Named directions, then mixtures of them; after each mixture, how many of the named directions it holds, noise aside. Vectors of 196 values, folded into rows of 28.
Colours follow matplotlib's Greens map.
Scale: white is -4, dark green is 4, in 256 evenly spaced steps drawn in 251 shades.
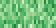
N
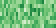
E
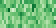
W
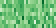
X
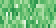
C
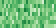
one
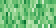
two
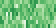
one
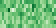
one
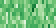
three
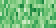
one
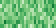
one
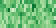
one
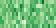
three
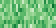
one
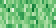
two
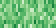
one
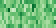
one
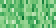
two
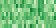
three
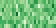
three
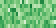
three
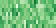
two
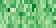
one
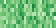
three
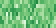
one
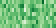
three
